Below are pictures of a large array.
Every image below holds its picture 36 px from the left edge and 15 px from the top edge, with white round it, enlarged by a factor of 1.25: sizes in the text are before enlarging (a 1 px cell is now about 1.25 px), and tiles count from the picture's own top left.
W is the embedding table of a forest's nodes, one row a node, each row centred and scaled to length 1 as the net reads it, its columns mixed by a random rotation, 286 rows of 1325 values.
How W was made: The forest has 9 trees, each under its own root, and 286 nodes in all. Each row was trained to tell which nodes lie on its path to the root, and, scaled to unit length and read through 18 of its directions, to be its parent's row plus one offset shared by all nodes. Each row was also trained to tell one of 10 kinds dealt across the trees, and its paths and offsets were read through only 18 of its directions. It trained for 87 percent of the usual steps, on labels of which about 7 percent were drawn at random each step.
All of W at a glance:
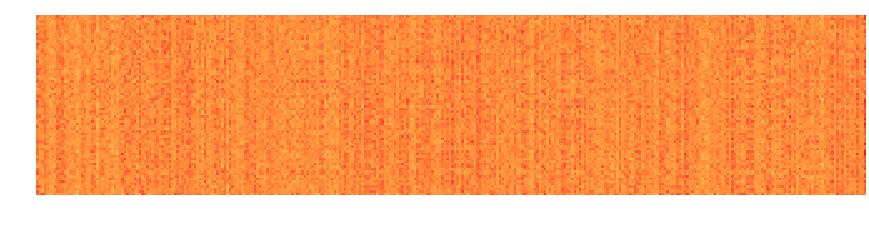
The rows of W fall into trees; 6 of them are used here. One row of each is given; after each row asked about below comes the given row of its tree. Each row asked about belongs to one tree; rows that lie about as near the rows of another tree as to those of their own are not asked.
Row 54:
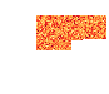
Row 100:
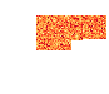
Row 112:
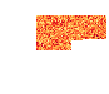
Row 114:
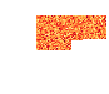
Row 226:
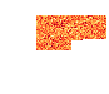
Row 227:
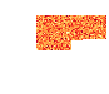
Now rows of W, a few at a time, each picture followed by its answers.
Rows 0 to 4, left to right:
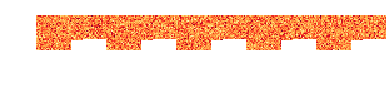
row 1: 227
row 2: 100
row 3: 54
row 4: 227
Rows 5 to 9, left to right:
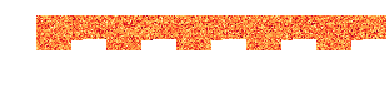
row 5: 114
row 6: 100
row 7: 112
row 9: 227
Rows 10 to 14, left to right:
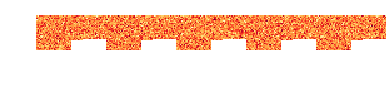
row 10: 54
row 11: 100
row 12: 226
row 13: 227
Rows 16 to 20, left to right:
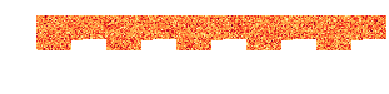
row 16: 54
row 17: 226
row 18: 100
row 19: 54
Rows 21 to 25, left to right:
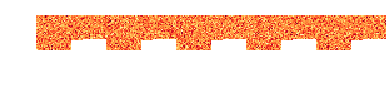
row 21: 54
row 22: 226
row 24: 226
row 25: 114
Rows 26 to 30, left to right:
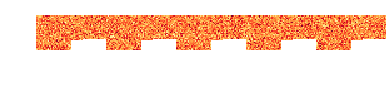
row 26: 112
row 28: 112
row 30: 100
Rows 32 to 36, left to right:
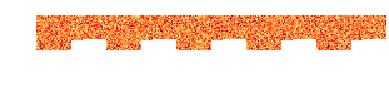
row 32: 226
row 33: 100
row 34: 227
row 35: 114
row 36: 227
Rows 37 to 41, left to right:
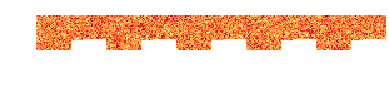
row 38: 227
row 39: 227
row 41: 112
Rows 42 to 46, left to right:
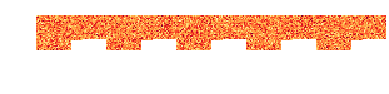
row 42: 112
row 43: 100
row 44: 54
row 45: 112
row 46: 114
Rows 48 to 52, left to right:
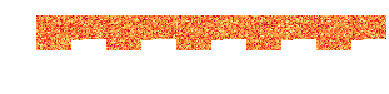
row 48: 227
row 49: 112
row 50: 54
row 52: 114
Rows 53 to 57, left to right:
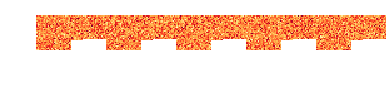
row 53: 100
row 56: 112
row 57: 114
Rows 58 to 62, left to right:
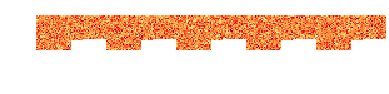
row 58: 114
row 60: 100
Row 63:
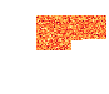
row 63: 112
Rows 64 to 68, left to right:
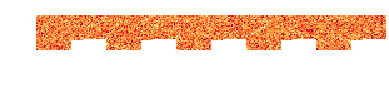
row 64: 112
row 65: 54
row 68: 112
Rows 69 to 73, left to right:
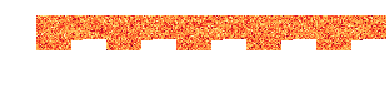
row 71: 100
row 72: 227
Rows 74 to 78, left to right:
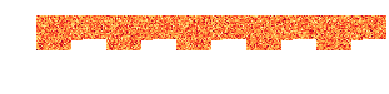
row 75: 114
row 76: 112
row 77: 226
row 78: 100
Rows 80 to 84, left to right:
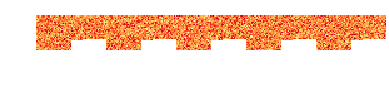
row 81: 100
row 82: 114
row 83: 227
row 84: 54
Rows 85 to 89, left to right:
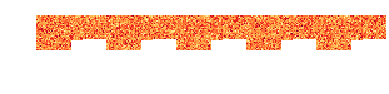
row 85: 100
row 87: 114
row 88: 226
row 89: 114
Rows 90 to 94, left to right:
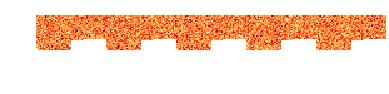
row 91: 227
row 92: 227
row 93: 54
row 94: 114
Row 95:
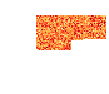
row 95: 54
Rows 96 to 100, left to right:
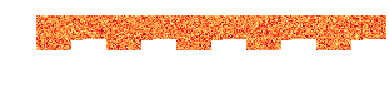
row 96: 226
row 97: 114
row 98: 100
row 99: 112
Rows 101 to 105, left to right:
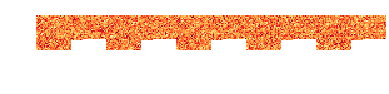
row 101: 226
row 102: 114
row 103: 227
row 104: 227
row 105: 54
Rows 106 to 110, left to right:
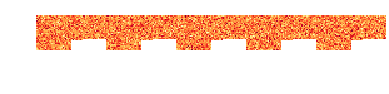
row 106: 227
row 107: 227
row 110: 54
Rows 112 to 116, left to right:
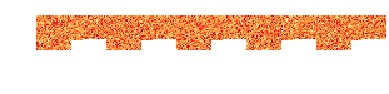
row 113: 227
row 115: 54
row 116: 112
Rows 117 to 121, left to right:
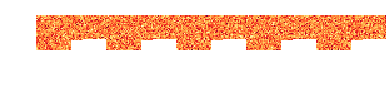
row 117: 227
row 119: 227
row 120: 114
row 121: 227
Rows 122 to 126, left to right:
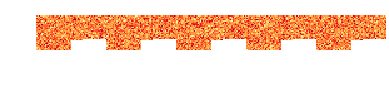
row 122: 226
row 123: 100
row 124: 100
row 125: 54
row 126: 227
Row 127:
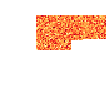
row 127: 54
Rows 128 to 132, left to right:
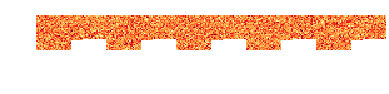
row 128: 54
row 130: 54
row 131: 112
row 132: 100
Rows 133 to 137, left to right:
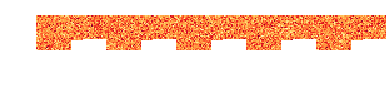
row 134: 114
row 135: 100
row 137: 227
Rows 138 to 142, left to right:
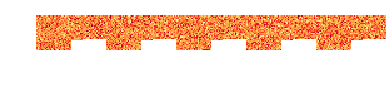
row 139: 227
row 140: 114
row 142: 114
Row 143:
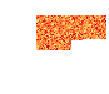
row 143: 114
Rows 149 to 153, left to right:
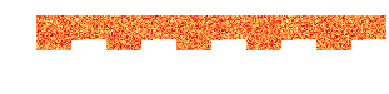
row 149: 54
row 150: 100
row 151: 227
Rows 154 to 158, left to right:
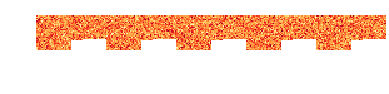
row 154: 227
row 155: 226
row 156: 227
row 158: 227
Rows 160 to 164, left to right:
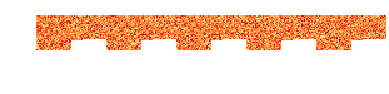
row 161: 54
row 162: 54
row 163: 114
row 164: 226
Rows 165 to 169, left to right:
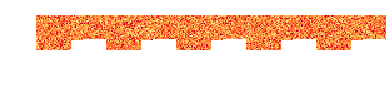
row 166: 100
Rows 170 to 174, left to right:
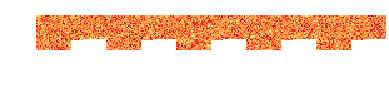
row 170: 112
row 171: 100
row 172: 112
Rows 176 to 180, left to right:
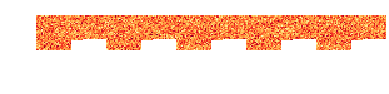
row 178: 54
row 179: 100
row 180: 54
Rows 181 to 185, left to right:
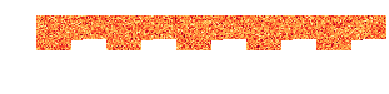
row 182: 227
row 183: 227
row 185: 100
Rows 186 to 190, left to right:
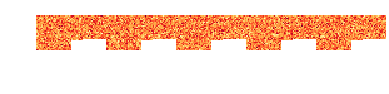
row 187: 112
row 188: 227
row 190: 226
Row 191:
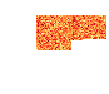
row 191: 54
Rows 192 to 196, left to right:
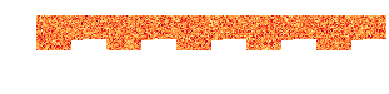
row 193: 54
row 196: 100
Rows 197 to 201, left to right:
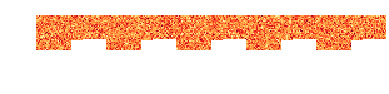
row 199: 114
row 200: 100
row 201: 100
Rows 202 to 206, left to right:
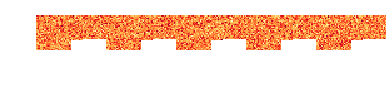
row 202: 227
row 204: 100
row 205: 114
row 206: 114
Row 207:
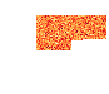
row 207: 226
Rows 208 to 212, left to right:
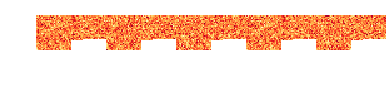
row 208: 54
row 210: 112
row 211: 54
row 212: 112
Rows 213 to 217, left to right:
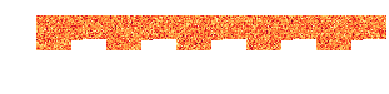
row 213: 54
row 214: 227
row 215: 54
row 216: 114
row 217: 114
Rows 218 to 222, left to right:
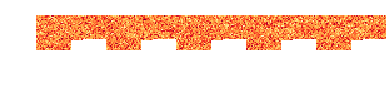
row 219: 226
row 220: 114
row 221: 100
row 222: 100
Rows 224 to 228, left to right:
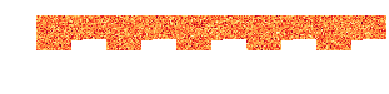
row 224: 226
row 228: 100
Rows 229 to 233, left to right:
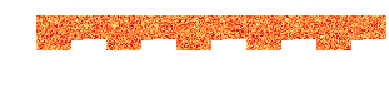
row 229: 114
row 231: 226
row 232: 54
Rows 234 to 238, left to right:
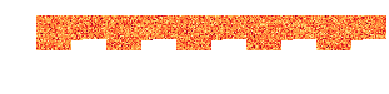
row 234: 112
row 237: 227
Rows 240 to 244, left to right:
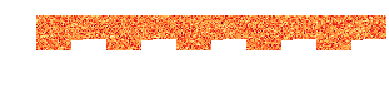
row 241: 226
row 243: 100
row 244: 100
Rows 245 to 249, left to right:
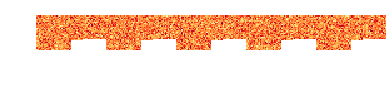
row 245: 54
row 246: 54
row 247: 100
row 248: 54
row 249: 100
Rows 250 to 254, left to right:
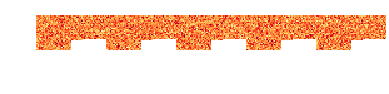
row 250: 227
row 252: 227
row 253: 226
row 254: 114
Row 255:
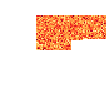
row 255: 54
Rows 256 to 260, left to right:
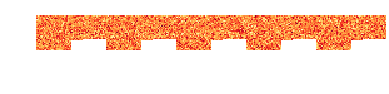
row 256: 54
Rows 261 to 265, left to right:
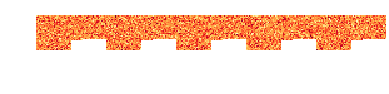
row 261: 112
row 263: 112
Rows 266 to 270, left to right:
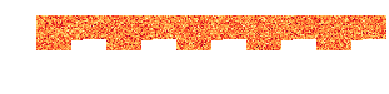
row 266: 100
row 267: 54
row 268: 226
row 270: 112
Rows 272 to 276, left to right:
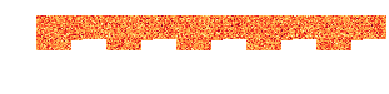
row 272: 54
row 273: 100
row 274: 114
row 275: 54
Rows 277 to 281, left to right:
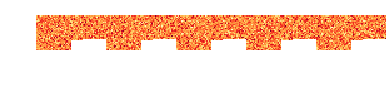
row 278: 112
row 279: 114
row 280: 114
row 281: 114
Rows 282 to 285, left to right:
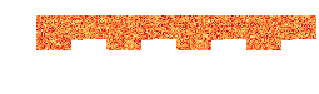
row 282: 100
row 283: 54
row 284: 227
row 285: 114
